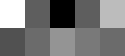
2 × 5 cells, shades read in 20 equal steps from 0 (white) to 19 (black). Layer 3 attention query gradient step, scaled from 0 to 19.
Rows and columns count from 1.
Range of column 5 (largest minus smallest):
6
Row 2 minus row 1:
13 -1 -11 -2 6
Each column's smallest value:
0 11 8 10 5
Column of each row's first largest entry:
3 1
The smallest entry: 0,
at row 1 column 1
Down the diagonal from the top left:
0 11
